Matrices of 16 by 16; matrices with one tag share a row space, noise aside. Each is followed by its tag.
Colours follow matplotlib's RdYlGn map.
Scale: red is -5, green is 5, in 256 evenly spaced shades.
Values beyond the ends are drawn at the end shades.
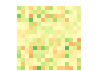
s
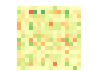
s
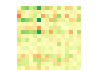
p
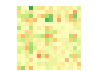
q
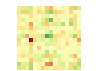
q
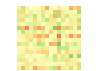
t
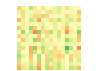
s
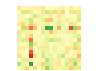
q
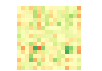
s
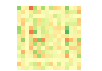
s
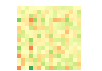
s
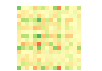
p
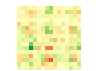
q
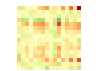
t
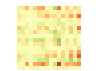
t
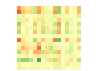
p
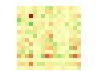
q
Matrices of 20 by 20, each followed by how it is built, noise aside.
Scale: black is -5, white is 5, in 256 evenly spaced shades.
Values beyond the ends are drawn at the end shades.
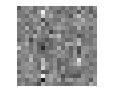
uneven columns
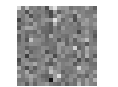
uneven columns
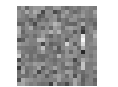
uneven columns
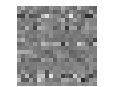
uneven rows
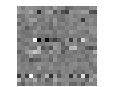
uneven rows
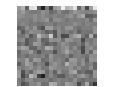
uneven rows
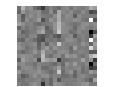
uneven columns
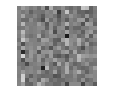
uneven columns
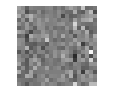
uneven columns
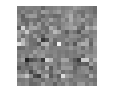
uneven rows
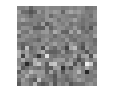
uneven rows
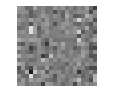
uneven columns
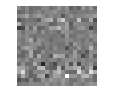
uneven rows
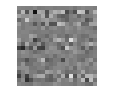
uneven rows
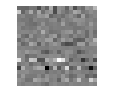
uneven rows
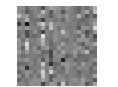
uneven columns
